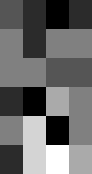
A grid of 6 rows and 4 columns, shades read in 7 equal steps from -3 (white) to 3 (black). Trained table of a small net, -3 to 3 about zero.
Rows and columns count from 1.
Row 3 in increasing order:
0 0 1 1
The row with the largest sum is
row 1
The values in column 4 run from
-1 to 2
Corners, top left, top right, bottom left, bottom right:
1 2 2 -1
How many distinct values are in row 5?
3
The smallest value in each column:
0 -2 -3 -1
